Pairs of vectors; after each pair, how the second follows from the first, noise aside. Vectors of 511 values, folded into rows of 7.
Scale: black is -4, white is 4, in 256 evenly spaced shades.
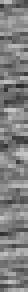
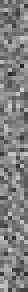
shuffled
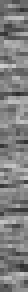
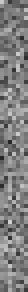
shuffled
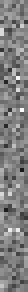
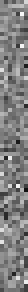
shuffled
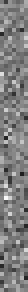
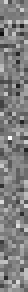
shuffled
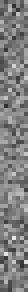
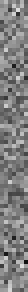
negated
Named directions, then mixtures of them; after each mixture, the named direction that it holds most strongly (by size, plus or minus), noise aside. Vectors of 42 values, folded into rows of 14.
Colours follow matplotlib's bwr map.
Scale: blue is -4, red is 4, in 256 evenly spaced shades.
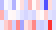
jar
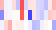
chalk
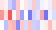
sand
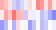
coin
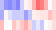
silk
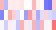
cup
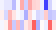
jar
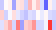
jar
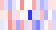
sand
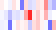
chalk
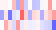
chalk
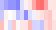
silk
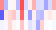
chalk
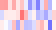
jar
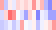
cup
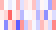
sand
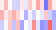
jar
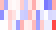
cup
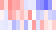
silk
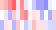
silk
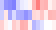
silk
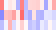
chalk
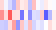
sand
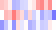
coin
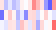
cup
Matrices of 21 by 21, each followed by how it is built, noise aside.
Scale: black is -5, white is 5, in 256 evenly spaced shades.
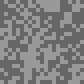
noise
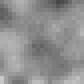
smooth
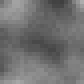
smooth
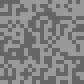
noise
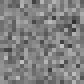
noise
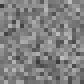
noise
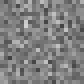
noise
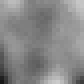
smooth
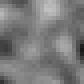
smooth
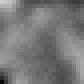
smooth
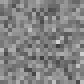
noise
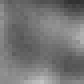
smooth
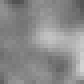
smooth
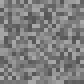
noise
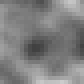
smooth
